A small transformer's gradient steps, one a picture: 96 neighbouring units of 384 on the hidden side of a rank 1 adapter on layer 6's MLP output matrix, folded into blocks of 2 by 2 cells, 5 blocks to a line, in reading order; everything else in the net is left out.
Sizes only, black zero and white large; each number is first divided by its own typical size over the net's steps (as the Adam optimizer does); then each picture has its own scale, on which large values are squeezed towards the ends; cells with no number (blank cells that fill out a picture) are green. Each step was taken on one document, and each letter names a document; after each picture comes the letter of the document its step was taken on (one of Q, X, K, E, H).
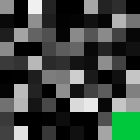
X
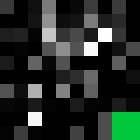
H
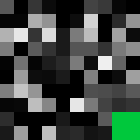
X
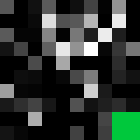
H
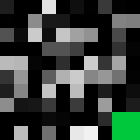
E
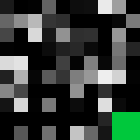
E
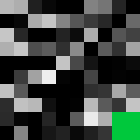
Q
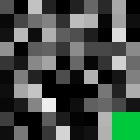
X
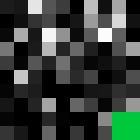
X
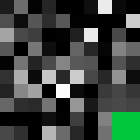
X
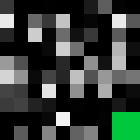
E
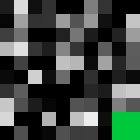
Q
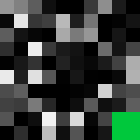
Q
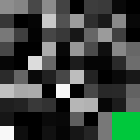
X
